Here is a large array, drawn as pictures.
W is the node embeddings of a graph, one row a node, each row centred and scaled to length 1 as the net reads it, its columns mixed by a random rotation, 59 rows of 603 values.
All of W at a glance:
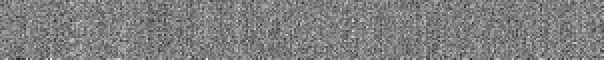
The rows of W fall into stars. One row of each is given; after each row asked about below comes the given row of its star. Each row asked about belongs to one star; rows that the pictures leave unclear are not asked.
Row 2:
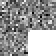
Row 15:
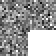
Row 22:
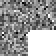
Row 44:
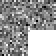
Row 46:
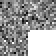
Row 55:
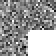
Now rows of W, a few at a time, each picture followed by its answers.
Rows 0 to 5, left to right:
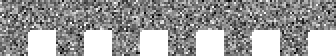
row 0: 2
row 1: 22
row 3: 55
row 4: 55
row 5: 46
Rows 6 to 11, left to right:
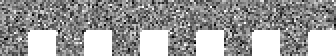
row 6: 2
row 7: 44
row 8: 46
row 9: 22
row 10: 2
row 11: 44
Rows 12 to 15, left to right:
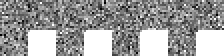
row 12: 22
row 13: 15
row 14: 55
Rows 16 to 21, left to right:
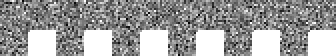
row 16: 44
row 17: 55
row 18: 2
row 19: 44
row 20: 15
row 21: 44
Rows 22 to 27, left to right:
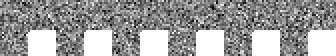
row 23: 46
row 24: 22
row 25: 44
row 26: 22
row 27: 2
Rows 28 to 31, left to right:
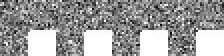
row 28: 44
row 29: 22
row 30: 44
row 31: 46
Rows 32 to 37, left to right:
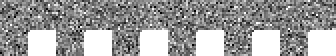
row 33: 22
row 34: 46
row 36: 44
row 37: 55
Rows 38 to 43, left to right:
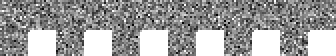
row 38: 2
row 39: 15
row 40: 55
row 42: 15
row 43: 22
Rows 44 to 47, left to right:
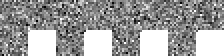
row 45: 46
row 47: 15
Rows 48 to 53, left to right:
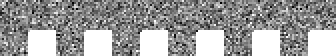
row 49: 22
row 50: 44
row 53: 15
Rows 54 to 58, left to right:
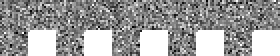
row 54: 15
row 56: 44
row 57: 22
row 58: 22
